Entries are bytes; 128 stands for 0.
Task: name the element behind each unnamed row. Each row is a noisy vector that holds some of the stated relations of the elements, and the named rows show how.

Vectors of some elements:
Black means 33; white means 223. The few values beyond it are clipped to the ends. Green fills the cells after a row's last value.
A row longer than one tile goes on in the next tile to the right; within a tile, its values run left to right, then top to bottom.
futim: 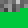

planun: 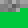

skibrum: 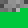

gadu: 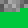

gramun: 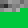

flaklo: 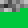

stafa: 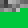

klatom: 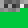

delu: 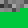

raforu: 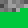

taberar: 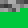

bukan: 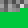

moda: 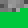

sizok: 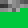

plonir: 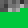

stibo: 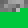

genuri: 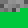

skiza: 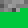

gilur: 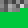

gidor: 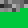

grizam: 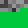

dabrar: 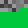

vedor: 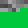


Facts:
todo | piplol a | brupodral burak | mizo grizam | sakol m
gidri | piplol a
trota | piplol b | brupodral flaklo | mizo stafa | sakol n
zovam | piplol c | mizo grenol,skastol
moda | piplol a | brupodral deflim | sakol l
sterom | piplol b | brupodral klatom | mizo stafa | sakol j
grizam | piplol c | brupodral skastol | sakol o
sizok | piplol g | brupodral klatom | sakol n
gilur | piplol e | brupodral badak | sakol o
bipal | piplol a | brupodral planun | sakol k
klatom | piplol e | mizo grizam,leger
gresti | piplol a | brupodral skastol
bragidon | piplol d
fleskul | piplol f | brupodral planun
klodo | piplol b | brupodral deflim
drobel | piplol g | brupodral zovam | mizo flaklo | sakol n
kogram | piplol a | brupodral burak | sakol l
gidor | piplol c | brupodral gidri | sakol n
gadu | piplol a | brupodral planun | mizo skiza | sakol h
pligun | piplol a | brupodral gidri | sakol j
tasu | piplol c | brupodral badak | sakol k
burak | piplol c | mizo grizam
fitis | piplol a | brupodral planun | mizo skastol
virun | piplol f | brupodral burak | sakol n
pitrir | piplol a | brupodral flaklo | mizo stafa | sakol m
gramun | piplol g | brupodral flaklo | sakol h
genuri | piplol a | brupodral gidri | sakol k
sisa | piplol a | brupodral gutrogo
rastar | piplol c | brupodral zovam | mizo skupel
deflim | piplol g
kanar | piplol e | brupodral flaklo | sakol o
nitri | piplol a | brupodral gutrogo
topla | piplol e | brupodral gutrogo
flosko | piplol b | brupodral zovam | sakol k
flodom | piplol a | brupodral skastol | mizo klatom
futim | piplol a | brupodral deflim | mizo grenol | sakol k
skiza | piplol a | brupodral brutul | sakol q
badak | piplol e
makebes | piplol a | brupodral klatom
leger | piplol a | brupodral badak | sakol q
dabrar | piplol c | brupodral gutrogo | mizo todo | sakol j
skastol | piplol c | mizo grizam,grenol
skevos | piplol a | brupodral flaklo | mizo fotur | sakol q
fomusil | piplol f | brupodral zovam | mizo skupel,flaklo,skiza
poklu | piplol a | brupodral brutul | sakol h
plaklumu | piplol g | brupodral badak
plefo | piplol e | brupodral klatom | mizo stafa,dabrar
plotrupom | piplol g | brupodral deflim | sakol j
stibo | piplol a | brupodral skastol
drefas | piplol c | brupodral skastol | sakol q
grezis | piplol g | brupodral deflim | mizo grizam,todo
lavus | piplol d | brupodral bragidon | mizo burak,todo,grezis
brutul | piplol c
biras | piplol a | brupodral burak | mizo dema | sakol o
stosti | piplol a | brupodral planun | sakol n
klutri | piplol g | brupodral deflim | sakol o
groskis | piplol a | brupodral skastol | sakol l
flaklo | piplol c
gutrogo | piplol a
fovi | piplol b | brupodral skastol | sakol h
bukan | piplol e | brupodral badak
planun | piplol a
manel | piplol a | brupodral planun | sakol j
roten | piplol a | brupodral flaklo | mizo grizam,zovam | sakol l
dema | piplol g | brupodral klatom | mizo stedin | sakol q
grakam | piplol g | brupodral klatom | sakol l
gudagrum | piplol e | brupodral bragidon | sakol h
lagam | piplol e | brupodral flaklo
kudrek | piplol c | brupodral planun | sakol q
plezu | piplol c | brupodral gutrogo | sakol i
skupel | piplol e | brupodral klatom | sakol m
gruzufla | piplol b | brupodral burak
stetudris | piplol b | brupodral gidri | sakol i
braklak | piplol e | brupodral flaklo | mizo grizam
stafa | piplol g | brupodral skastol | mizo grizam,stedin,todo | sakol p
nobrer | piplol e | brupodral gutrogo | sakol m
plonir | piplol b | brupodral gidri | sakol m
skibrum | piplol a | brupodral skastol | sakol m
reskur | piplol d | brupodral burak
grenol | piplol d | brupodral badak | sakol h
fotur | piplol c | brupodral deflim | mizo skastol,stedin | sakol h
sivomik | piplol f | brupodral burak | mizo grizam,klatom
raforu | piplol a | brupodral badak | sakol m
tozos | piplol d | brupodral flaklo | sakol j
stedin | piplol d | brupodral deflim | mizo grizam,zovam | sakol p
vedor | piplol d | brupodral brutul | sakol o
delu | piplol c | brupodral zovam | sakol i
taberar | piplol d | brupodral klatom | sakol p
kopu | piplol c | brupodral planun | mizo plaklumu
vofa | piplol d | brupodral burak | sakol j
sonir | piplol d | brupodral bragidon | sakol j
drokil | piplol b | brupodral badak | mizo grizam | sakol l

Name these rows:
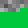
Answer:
fleskul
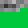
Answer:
deflim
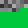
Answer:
tasu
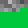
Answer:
fomusil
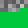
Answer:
gudagrum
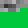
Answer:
bragidon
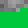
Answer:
poklu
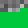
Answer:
gruzufla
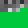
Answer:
trota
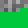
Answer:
fitis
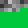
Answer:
drobel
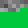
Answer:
virun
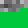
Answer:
burak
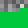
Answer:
topla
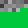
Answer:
pitrir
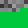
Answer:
drefas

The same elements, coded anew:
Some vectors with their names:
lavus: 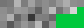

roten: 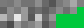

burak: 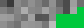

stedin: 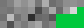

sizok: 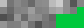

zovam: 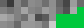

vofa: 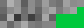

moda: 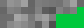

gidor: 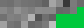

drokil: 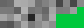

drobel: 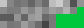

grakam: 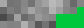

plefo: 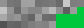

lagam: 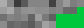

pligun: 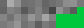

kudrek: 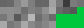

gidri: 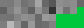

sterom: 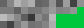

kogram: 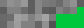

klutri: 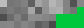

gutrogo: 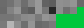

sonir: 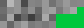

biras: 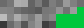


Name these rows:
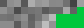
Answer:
fovi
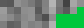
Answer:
fotur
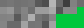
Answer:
rastar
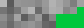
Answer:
grezis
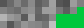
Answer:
dabrar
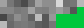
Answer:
gramun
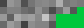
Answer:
skibrum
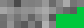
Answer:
nobrer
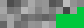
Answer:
klatom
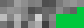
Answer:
skevos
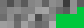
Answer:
brutul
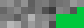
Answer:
skiza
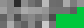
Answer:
skupel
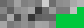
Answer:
grenol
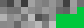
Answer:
skastol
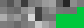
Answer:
grizam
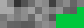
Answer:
kanar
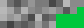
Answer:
braklak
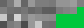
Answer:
flodom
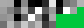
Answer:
kopu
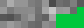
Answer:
fleskul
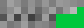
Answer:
reskur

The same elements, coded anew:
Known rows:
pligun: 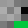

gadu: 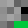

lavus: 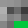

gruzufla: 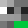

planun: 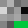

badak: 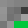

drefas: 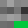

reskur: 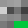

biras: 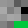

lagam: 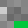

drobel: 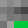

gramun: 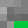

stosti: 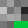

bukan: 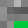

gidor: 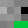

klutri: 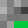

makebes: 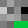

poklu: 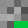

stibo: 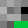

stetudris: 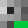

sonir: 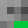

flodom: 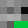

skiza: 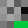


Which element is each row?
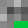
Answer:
sivomik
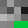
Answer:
roten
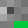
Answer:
tozos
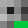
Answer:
drokil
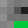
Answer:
plefo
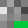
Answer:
flaklo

